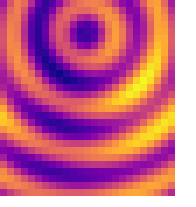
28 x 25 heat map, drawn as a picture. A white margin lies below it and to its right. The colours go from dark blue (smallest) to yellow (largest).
Ninth with the highest average: middle right. Rings: centred on the top middle. Lone odd cells: none. Average level on the scale: 50%.
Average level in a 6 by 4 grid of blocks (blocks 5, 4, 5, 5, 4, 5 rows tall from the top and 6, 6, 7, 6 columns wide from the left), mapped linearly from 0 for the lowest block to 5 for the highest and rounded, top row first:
2 2 3 3
2 1 3 4
3 0 2 5
3 1 3 5
2 3 4 4
3 1 2 4
